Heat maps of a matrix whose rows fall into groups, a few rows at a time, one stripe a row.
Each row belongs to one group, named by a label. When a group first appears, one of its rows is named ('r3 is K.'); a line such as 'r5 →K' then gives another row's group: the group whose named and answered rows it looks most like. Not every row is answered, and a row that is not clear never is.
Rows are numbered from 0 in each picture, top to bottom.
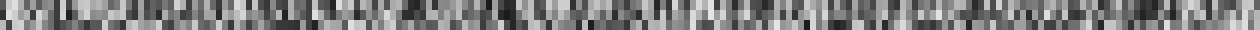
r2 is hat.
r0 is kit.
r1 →kit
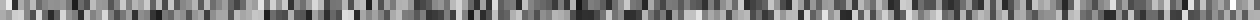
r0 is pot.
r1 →kit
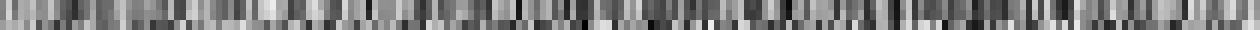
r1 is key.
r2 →kit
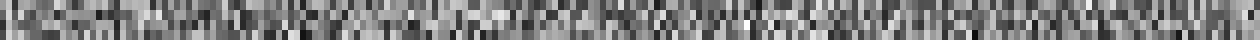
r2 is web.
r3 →kit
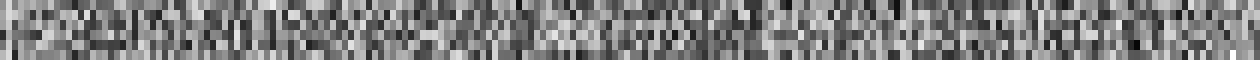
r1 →kit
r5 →pot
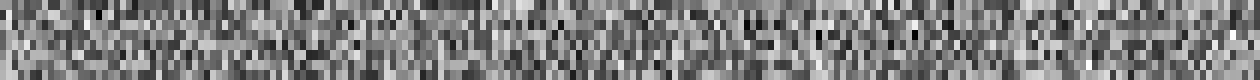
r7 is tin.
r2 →pot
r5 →hat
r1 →web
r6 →pot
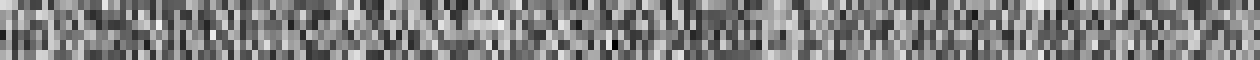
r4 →web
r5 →hat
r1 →hat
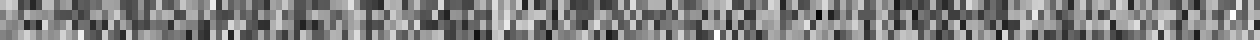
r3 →hat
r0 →tin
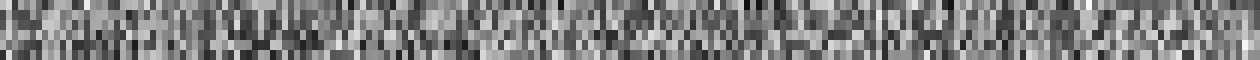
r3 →hat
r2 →web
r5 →web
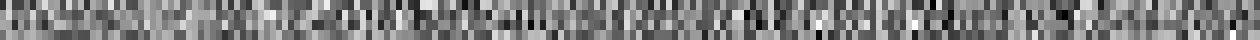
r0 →web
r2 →pot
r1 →key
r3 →key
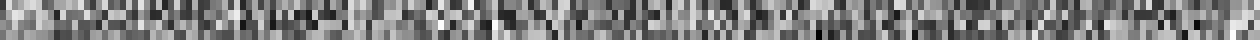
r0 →hat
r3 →key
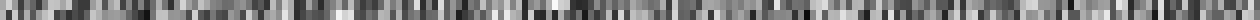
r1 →tin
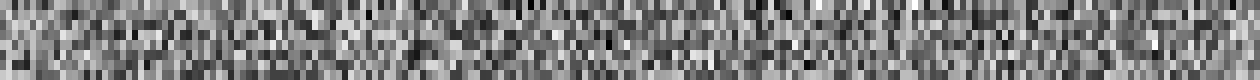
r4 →pot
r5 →kit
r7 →hat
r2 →kit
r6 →web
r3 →hat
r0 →pot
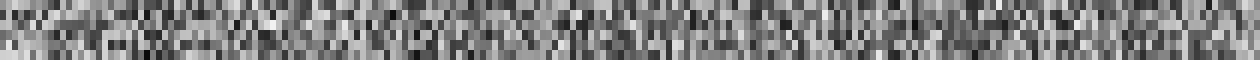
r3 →kit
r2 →key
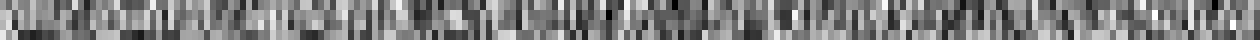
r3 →tin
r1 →pot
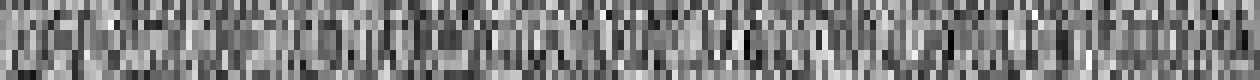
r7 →tin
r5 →pot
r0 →web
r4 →key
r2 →kit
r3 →key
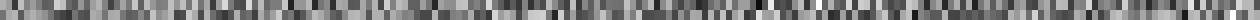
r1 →key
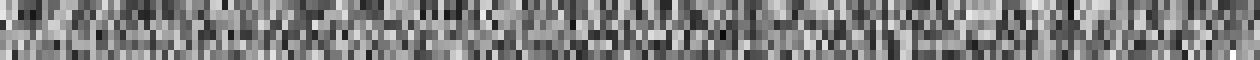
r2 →web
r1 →tin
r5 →pot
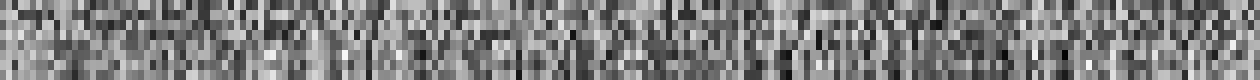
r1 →tin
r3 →kit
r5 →key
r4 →key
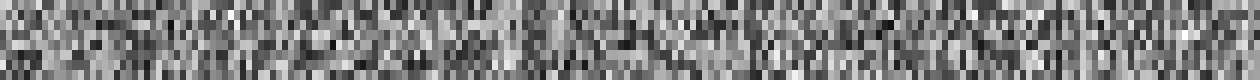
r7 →web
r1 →tin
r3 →web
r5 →tin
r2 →hat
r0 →kit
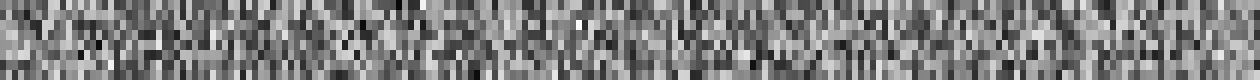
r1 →web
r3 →tin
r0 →web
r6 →web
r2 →tin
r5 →kit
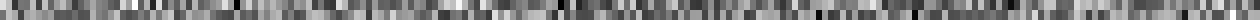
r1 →key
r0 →pot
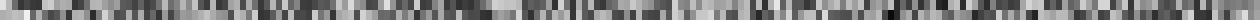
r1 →kit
